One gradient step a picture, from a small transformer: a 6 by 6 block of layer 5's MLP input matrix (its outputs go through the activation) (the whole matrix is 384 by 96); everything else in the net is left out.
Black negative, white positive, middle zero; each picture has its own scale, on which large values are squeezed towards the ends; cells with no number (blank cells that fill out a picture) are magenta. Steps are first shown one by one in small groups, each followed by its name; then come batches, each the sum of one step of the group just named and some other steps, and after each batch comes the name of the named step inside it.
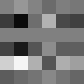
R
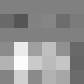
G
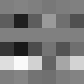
R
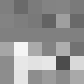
G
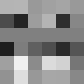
G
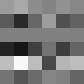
R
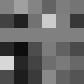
R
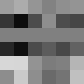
R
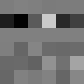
R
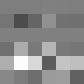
G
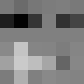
G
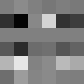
R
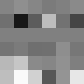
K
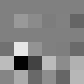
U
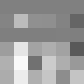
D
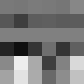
K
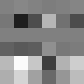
K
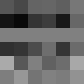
U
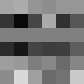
K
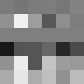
D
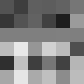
D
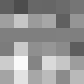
D
